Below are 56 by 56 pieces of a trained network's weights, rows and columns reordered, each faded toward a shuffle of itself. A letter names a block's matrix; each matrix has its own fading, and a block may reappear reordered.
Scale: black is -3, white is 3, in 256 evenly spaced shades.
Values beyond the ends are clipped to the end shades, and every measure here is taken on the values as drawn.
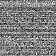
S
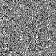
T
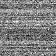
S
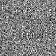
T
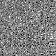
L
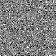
L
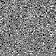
L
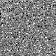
L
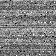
S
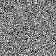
T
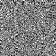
T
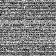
S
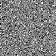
T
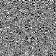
L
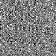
T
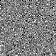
L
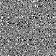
L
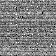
S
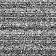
S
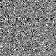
L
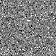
L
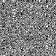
T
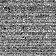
S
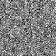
T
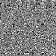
L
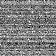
S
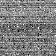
S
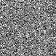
T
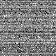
S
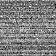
S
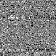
L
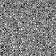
L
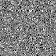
L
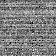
S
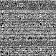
S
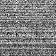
S
